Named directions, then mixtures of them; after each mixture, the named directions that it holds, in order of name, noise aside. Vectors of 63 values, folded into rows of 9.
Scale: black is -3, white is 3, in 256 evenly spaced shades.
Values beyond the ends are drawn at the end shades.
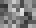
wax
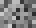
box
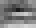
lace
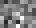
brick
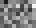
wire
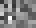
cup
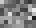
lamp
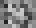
brick, cup, wax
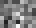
brick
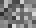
box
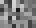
box, cup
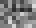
cup, lace, wire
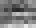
lace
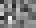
cup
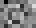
brick, wire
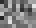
cup, wire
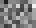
wire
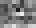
lace, wax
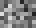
box, cup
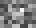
brick, wax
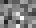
brick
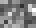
lamp, wax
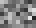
lamp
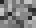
cup, lamp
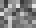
box, cup, wire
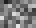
brick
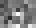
brick, lace, wax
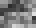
box, lace, lamp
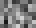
brick, cup, lamp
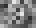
box, wax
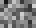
box, wire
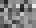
wire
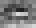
lace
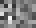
cup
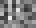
cup
